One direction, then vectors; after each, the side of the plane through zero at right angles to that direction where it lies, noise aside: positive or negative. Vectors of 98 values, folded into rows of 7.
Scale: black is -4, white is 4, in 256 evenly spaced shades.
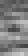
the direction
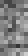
positive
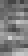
positive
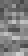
positive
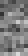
positive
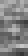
negative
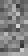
positive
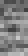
positive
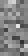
negative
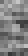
negative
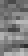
positive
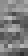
negative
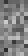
positive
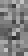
negative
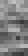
negative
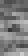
positive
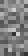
negative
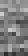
negative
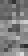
positive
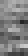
negative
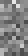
negative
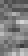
positive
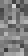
positive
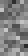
positive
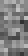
negative
